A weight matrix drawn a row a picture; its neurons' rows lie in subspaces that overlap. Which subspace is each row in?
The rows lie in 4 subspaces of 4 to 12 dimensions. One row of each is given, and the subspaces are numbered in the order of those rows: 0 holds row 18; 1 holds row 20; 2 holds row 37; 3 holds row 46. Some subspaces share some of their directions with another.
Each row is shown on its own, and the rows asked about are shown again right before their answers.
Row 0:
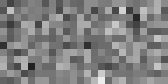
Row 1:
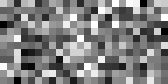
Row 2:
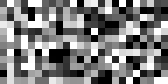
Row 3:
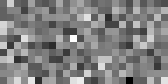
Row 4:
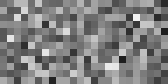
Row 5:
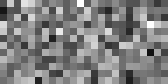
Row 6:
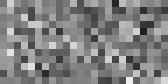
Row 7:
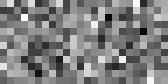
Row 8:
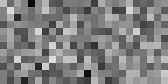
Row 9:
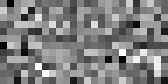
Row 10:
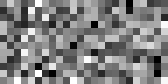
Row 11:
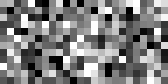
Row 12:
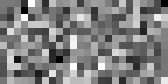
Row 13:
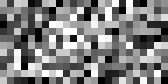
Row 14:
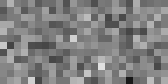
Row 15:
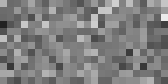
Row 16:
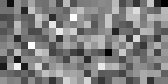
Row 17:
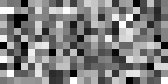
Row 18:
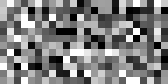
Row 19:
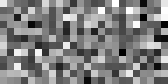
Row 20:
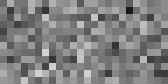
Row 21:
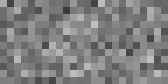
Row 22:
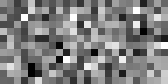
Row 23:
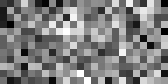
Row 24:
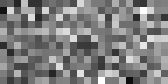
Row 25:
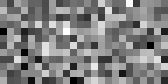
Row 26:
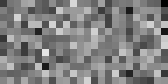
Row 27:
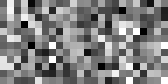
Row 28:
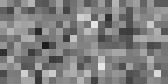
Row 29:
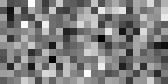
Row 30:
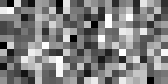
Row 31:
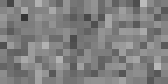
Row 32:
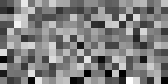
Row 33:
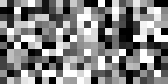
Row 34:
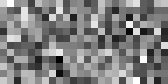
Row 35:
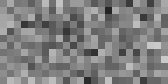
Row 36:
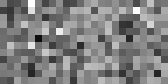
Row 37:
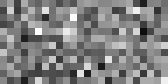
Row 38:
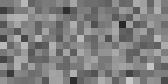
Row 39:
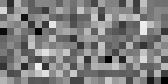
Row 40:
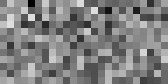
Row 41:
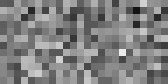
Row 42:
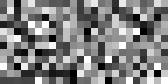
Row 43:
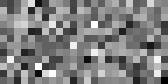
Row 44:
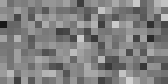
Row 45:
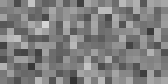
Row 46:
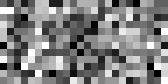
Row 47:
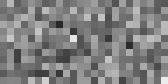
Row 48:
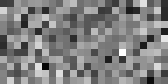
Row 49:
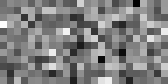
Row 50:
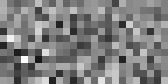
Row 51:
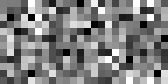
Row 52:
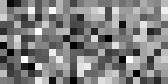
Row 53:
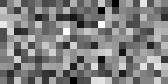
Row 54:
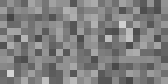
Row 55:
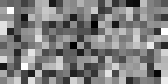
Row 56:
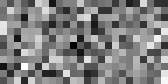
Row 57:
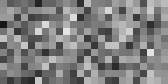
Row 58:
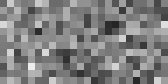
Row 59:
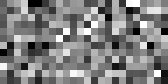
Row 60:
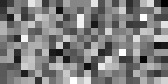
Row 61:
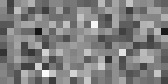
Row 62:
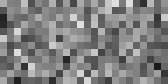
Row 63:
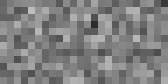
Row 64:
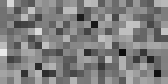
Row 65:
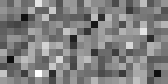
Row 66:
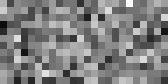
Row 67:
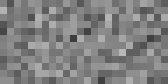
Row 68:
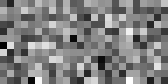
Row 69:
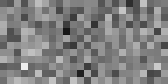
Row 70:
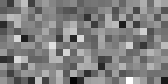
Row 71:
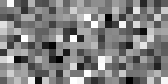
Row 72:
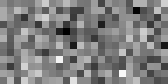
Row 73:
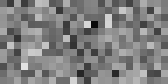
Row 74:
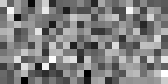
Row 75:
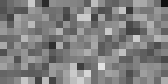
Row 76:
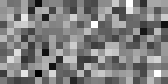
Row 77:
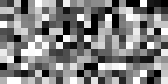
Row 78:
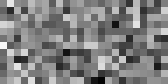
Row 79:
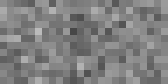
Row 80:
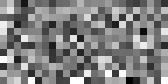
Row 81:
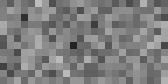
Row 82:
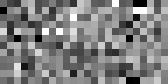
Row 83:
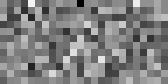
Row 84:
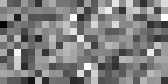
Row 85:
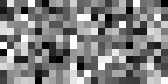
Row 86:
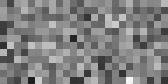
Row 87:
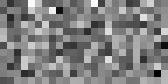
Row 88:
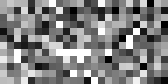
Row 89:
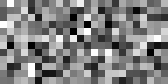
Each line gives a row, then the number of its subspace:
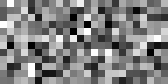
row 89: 2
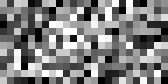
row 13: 0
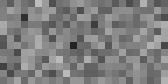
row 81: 1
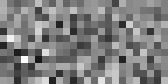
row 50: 0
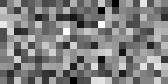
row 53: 2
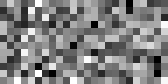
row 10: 1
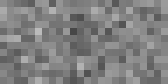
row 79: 0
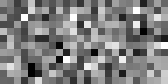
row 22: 2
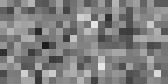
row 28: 1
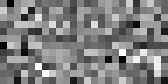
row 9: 1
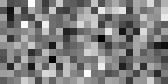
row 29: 2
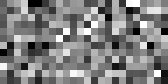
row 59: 0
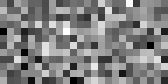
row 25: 2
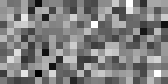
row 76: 1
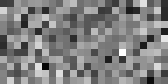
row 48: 2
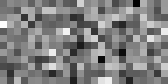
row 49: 2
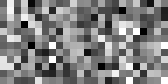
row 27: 2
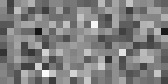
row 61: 1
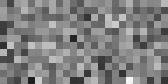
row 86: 3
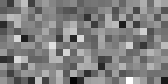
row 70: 3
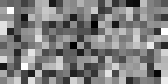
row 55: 3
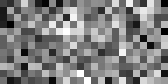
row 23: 0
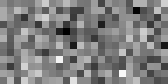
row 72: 2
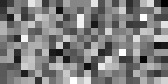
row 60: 2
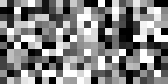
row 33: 1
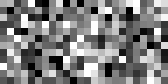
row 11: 2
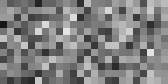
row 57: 0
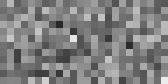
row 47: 0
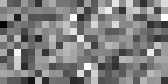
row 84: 0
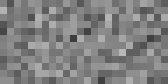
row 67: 0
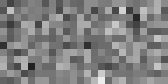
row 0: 0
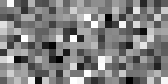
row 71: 3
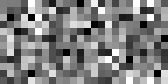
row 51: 0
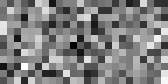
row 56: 1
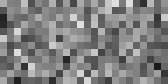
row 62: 2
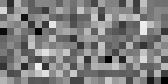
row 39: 2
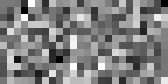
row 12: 0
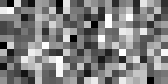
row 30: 0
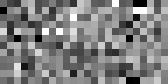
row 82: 0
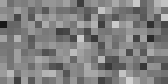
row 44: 2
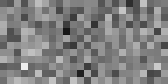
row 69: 0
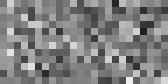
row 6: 0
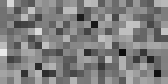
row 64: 1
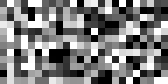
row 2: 0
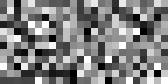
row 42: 2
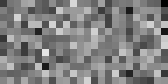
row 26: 2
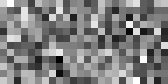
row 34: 0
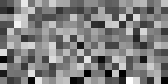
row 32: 3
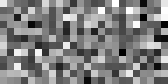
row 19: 2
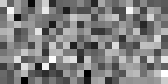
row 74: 1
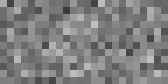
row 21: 1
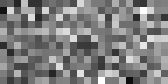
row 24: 0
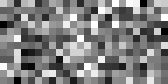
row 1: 2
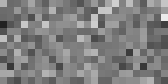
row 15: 2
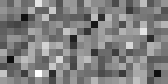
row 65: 1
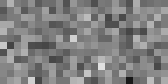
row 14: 3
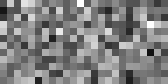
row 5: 0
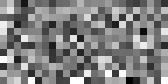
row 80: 3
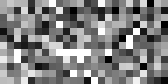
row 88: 0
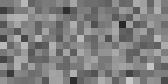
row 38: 3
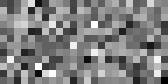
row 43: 1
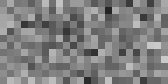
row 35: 2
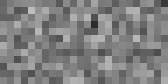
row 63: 0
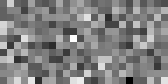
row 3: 3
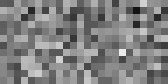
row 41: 2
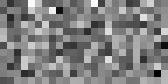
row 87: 2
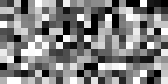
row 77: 0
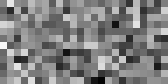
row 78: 0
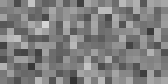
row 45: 0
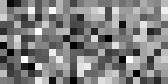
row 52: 0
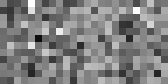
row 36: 2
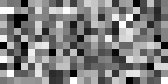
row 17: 3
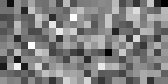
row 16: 0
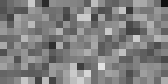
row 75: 0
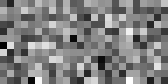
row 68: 3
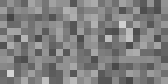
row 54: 3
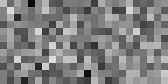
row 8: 1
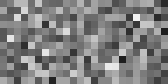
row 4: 0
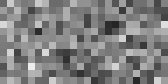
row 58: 0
